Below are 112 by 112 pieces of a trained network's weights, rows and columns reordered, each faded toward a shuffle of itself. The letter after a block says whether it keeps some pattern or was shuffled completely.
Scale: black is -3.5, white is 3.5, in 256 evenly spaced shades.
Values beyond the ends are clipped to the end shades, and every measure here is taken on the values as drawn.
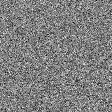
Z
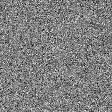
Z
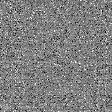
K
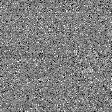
K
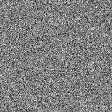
K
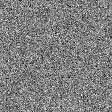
Z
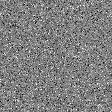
Z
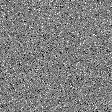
Z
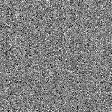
K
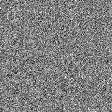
K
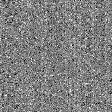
K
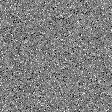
Z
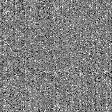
K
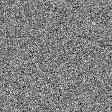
Z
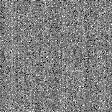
K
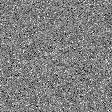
Z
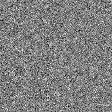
K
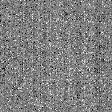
K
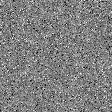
Z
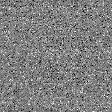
K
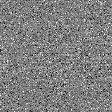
K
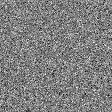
Z
